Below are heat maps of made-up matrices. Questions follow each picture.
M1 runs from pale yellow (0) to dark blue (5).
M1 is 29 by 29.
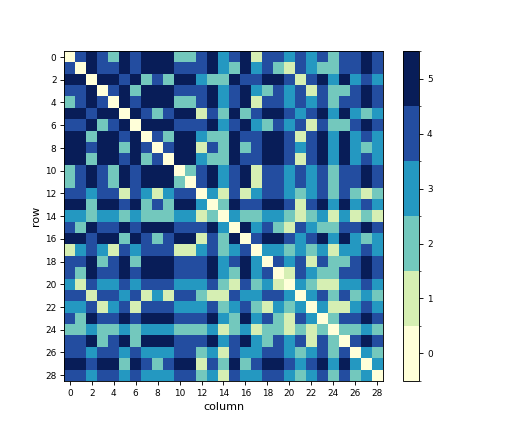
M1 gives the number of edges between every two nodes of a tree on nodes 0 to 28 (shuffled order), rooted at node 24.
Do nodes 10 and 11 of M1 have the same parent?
yes
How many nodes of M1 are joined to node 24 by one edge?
4
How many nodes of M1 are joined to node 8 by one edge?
1
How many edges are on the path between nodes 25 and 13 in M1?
5
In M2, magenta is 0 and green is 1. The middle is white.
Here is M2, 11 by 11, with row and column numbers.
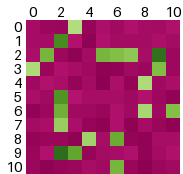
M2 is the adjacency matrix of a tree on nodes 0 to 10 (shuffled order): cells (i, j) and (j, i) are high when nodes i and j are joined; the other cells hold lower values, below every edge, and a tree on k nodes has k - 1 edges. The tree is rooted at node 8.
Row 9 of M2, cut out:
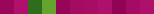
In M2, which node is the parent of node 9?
2
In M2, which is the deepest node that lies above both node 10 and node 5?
6
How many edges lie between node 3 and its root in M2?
4
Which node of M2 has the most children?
2
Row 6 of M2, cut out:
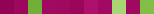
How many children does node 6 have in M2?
2
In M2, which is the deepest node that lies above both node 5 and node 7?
2
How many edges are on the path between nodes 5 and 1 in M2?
2
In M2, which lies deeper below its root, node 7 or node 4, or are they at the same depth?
node 7
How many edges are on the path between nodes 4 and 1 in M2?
4
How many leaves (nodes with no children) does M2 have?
6
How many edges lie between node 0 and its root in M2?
5
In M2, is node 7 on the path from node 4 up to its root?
no
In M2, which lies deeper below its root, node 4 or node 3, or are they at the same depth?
node 3
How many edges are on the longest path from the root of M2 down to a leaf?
5
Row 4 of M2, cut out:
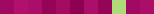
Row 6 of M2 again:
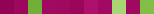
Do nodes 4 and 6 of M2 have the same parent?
yes
